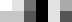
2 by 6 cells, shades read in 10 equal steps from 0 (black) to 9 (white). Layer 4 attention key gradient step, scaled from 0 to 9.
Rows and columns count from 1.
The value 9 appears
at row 1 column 1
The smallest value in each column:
7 7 3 0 8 3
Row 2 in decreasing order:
8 7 7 3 3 0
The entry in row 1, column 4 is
0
